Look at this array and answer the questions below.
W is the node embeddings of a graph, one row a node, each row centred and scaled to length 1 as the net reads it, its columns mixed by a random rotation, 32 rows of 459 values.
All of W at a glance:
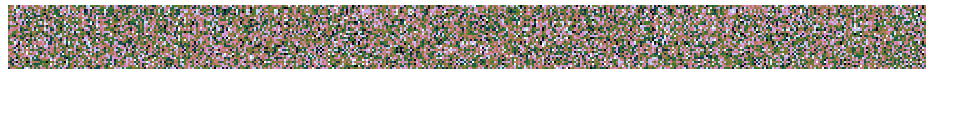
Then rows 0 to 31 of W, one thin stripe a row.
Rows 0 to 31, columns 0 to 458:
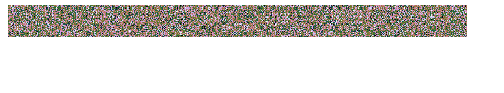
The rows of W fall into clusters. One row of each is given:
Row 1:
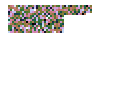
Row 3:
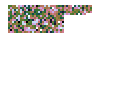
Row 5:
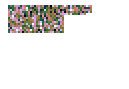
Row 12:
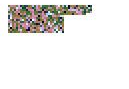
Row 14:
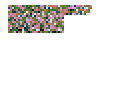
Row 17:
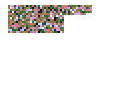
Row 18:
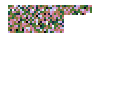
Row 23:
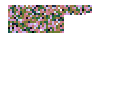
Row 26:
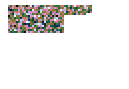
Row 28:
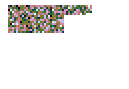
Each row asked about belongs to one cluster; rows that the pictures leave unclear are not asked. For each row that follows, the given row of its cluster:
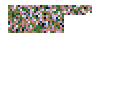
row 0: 18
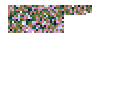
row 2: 3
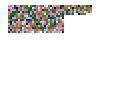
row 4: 3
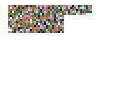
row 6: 17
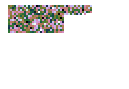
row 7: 23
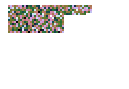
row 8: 14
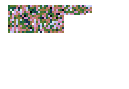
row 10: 28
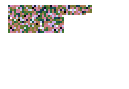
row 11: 12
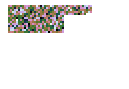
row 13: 28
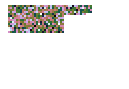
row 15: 17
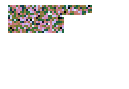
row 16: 12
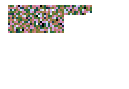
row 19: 18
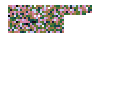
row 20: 26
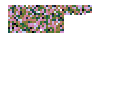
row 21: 23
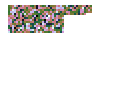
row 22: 1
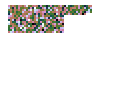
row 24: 1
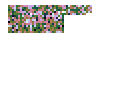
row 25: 18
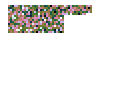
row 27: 5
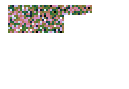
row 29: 5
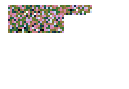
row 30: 14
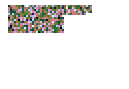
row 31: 12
